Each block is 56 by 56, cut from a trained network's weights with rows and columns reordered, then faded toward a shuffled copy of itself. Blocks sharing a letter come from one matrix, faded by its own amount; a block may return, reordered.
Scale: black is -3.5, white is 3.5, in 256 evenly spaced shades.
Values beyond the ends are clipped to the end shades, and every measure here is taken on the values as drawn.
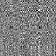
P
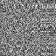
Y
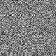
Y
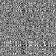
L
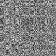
Y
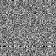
L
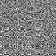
L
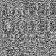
Y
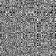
P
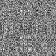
Y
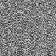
Y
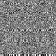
L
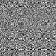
L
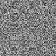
P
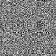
Y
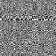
L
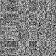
Y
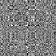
P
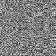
Y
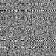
L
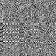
L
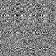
L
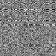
L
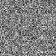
Y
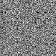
Y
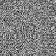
Y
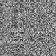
Y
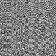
Y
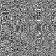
P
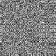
Y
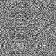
Y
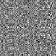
P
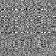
L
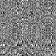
P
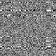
L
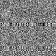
L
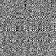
L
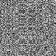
Y
